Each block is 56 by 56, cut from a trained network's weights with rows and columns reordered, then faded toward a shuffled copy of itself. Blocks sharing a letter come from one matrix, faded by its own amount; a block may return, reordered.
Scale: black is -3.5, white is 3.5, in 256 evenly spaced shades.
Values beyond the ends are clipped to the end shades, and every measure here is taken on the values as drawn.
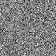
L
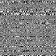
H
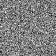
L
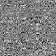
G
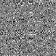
G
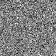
L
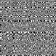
H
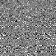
G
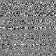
H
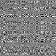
H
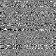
H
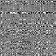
H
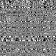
H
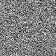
L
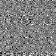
G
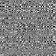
H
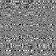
H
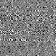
G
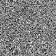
L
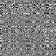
H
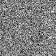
L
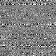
H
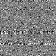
G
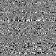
G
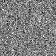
L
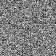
L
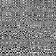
H
